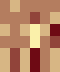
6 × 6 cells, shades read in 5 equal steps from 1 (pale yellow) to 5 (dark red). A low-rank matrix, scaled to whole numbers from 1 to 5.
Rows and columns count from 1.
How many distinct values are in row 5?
4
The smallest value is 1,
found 2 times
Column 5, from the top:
3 3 2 3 3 3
